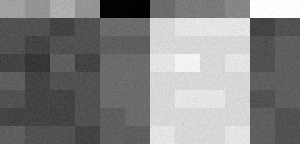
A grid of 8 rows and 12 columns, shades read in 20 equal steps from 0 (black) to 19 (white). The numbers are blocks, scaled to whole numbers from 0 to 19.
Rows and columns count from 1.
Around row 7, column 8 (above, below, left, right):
17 16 16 16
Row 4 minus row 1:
-7 -7 -6 -6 8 8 9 9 7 7 -13 -12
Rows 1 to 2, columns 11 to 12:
19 19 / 5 6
